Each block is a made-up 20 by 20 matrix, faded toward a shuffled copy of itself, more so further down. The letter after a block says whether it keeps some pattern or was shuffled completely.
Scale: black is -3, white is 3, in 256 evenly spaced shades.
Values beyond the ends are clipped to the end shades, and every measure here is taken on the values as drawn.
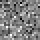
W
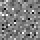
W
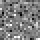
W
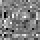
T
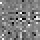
T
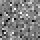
W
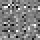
T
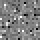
W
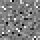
W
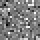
W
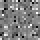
T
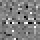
T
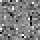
W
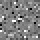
W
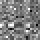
T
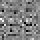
T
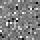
W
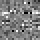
T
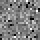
W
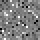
W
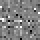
T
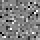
W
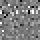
T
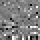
T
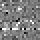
T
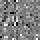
T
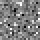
W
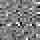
T
